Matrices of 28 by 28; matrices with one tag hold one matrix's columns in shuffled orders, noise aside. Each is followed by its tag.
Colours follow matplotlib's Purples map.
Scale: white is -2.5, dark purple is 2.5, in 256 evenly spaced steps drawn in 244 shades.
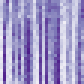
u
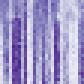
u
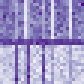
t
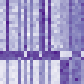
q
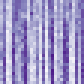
u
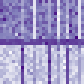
t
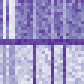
t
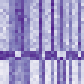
q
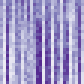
u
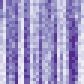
u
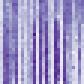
u
